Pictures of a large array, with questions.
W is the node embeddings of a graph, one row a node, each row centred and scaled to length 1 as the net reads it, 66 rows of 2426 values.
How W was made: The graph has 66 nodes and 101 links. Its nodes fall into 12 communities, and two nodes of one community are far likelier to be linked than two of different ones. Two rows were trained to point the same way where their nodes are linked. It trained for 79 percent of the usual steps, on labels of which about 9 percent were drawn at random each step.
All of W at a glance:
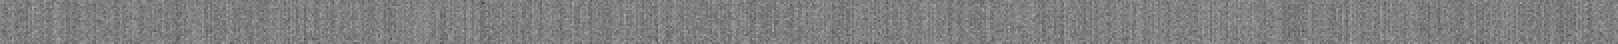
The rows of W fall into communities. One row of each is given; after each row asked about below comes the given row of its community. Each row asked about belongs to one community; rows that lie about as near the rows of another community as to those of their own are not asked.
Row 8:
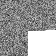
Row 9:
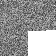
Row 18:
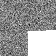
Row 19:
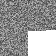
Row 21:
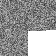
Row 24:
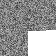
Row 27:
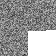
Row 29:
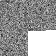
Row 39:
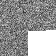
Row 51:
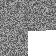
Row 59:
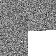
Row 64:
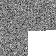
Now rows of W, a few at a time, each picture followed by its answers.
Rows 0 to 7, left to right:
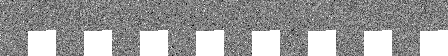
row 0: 29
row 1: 27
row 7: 64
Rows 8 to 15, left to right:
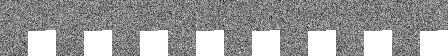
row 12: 39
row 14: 24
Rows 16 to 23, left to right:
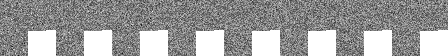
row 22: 59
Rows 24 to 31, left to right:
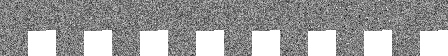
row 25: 21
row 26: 18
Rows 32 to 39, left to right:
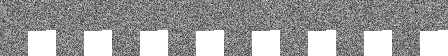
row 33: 29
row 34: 8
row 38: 18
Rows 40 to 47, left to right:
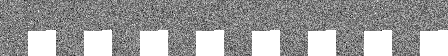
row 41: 19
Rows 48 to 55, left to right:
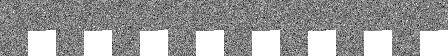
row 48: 18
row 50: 9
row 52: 39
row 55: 27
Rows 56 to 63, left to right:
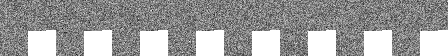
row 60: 27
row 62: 24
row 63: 64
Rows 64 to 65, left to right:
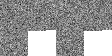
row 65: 51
